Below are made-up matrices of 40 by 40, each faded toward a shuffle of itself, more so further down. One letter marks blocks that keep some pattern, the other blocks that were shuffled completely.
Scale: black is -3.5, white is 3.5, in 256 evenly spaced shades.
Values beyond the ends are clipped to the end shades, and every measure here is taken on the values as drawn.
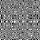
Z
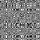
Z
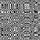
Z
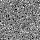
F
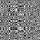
Z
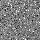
F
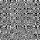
Z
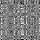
Z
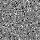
F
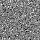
F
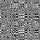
Z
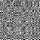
Z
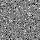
F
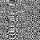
Z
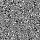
F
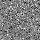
F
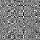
Z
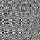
Z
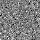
F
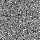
F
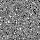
F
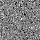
F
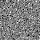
F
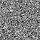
F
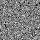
F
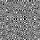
Z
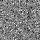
F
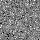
F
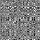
Z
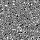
F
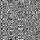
Z
